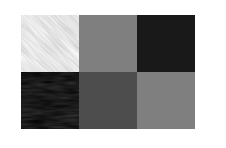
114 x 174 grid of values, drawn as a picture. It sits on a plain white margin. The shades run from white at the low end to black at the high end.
It is made of 2 by 3 panels. Panel 1,1: very low, slanting down to the right, faint in contrast. Panel 1,2: middling, flat. Panel 1,3: very high, flat. Panel 2,1: very high, streaked across, faint in contrast. Panel 2,2: high, flat. Panel 2,3: middling, flat.
